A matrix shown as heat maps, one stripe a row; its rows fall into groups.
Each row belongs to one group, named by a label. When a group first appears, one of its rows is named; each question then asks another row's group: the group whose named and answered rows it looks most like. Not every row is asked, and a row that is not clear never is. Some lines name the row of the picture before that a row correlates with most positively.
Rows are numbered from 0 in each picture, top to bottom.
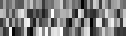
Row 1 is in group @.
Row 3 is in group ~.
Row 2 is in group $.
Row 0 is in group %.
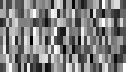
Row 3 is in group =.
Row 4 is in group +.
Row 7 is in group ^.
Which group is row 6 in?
~
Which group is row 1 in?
=
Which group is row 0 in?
%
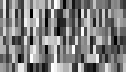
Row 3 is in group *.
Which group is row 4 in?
~
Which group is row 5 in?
=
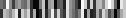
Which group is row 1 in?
^
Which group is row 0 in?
^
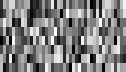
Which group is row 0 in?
^
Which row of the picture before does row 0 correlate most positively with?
1
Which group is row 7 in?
$
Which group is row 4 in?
*
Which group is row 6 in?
~
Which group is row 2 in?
~
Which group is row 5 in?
%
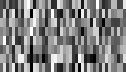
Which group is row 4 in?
+
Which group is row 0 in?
$
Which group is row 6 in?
@
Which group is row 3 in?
%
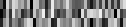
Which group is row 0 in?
^
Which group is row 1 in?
*
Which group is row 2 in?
$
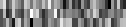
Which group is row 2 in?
@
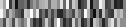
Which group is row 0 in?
~
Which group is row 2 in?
$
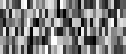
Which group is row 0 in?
~
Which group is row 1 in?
*
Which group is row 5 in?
~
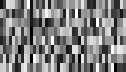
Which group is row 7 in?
~
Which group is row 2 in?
^
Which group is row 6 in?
+
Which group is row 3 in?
@
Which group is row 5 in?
$
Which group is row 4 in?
*
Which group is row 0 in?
^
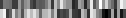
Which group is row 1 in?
=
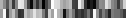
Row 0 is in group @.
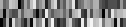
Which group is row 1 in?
$
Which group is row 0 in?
=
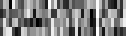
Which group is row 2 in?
^
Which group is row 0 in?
*
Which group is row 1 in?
$
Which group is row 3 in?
~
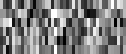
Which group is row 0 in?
$
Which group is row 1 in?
@
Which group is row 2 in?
~
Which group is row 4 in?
*
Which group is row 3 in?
%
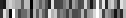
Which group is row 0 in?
^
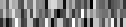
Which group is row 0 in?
=
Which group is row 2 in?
$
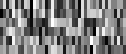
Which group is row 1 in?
*
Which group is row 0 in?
+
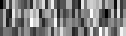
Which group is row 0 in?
*
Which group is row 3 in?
@
